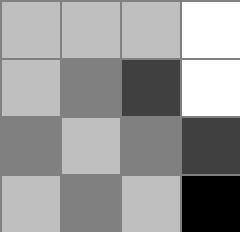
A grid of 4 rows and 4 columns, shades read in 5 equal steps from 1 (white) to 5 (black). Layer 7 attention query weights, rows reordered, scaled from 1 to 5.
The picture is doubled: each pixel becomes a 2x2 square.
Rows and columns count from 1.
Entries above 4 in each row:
0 0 0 1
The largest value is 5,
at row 4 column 4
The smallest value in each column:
2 2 2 1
